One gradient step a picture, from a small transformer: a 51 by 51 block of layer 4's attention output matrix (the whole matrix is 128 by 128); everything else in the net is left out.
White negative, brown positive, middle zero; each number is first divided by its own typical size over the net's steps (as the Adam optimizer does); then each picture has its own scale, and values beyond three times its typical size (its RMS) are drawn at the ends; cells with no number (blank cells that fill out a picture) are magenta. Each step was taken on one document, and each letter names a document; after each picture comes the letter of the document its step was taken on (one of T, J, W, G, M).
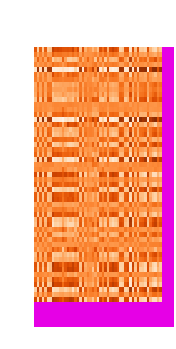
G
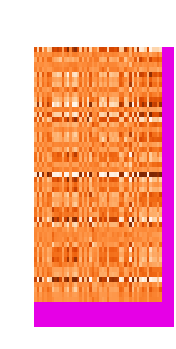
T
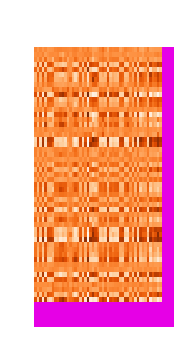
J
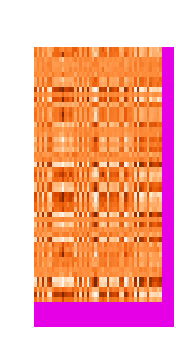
J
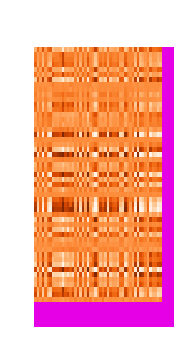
J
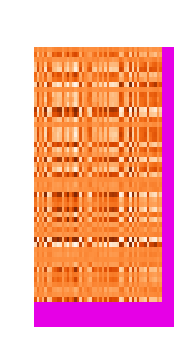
G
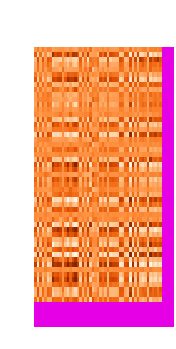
T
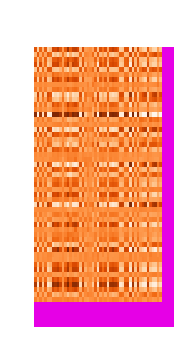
G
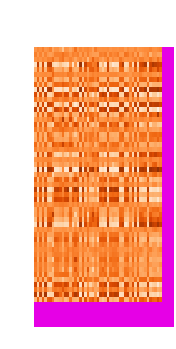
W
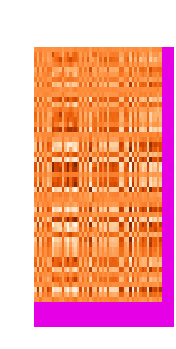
T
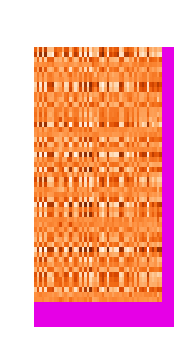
W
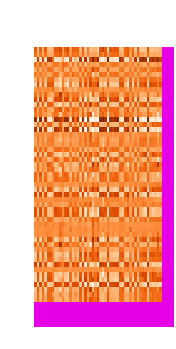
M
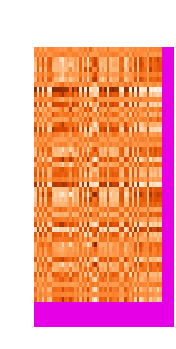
J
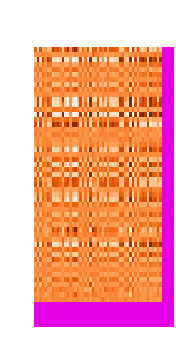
T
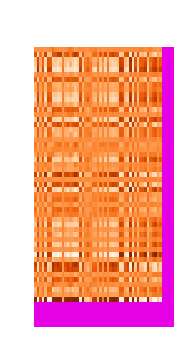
G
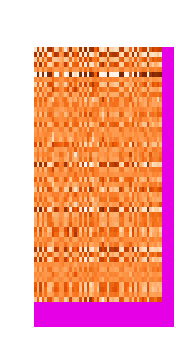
M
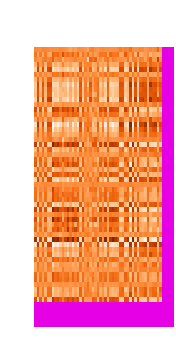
G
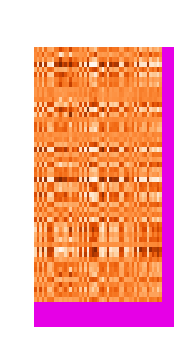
M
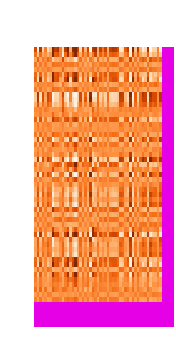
T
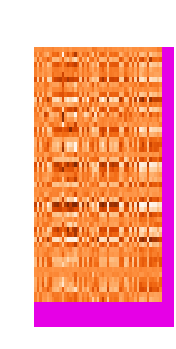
T
